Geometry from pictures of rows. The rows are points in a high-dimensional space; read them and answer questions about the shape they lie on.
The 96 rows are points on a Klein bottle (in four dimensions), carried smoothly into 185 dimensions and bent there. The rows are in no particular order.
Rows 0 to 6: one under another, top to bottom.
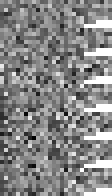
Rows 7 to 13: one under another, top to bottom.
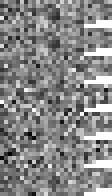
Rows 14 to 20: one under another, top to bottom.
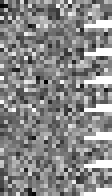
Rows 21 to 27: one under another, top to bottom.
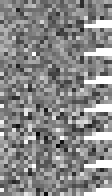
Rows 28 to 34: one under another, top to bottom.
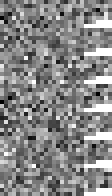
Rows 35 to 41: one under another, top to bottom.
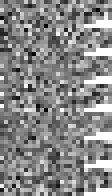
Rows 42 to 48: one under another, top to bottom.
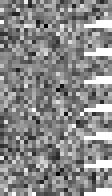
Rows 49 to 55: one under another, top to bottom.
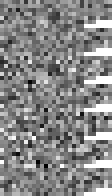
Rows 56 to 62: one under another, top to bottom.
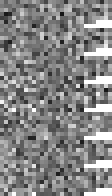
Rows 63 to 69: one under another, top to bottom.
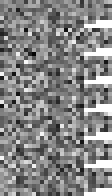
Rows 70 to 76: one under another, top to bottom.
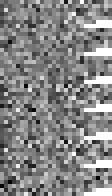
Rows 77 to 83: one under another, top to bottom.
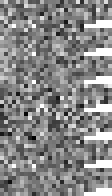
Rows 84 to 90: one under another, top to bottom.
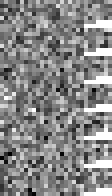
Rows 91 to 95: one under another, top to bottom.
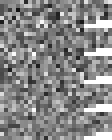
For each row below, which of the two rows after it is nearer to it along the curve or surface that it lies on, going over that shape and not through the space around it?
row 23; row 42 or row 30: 30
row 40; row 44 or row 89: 44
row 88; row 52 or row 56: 56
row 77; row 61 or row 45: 45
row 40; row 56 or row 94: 94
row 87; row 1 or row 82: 1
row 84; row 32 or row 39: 39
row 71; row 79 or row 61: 79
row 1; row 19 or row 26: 26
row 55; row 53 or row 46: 46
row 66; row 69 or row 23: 23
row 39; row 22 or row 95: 95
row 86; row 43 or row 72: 43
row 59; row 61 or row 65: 65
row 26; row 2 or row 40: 2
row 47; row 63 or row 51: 63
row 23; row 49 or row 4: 49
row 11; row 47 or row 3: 3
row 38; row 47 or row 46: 46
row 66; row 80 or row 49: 80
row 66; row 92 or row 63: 92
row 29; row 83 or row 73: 73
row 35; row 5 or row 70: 70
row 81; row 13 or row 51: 51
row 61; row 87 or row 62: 87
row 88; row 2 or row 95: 2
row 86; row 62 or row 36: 36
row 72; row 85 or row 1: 1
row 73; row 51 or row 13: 51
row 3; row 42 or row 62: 42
